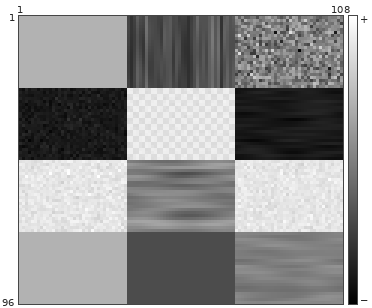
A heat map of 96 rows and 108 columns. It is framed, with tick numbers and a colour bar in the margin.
The table splits into 4 rows of 3 panels. Panel 1,1: high, flat. Panel 1,2: low, streaked downward. Panel 1,3: middling, fine-grained, strong in contrast. Panel 2,1: very low, fine-grained, faint in contrast. Panel 2,2: very high, checkered, faint in contrast. Panel 2,3: very low, streaked across, faint in contrast. Panel 3,1: very high, fine-grained, faint in contrast. Panel 3,2: middling, streaked across. Panel 3,3: very high, fine-grained, faint in contrast. Panel 4,1: high, flat. Panel 4,2: low, flat. Panel 4,3: middling, streaked across, faint in contrast.
